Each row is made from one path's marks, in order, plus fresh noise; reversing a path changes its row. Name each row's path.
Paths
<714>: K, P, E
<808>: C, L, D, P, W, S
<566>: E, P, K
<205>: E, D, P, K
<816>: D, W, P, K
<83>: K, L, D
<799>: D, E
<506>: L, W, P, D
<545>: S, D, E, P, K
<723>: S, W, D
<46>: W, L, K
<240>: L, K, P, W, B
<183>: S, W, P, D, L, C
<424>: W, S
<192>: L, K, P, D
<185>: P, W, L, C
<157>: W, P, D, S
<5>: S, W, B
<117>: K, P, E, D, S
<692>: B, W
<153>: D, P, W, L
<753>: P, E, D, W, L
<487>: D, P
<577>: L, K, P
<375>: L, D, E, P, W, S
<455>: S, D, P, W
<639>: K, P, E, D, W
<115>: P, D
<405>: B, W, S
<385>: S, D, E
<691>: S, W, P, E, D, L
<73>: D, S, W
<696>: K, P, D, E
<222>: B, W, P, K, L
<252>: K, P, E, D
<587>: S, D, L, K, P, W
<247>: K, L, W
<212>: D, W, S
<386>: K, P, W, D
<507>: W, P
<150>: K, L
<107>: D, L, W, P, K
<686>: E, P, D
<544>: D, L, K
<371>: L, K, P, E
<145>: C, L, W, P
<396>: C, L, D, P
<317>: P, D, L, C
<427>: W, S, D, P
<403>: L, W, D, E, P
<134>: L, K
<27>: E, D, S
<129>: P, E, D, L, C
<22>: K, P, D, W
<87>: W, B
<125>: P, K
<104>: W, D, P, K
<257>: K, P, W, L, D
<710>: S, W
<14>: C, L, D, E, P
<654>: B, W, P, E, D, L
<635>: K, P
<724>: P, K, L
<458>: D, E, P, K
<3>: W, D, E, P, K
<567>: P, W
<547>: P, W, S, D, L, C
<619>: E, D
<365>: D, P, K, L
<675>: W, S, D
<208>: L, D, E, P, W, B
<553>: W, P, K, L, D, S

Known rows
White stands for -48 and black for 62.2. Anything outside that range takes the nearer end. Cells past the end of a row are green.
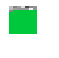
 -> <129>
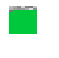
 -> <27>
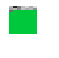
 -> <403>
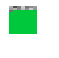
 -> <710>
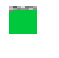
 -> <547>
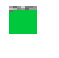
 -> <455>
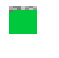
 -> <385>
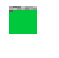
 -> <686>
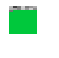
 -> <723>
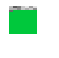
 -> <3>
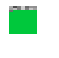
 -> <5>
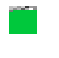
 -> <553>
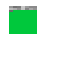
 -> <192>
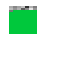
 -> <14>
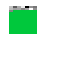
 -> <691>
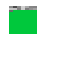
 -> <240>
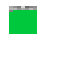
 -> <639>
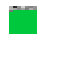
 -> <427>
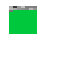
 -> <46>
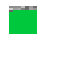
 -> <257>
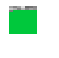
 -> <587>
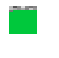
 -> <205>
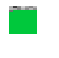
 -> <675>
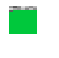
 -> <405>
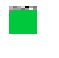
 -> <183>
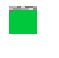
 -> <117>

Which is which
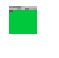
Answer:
<208>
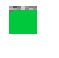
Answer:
<371>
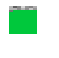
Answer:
<619>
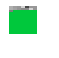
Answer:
<317>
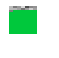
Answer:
<816>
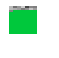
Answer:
<753>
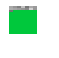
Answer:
<83>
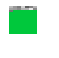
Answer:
<73>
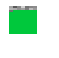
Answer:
<487>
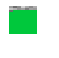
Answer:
<567>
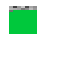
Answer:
<506>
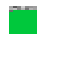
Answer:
<87>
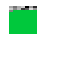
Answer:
<396>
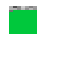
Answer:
<134>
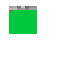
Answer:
<22>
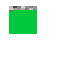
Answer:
<104>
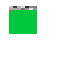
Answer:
<107>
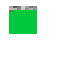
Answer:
<577>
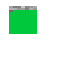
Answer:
<115>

